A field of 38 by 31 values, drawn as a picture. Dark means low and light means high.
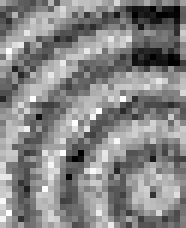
Ninth with the lowest average: top right. Mirror symmetry: none. Histogram: bell-shaped. Odd patch: lower, in the top right. Rings: centred on the bottom right.
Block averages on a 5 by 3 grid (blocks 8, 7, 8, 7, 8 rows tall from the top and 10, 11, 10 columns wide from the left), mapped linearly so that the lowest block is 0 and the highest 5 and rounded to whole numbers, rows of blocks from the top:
440 / 442 / 454 / 543 / 534
